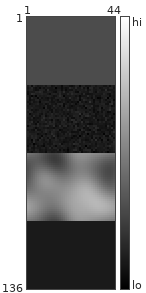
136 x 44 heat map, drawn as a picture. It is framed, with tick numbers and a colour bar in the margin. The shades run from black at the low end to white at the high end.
The table splits into 4 rows of 1 panel. Panel 1,1: low, flat. Panel 2,1: very low, fine-grained, faint in contrast. Panel 3,1: middling, smooth, strong in contrast. Panel 4,1: very low, flat.
